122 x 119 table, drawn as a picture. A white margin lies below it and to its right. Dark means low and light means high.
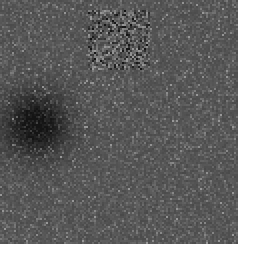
The top middle is the roughest part. The middle left is the ninth with the lowest average. No regular stripes run through it. In the top middle lies a patch that is rougher than the rest. One dip sinks in the middle left. No row or column stands out.
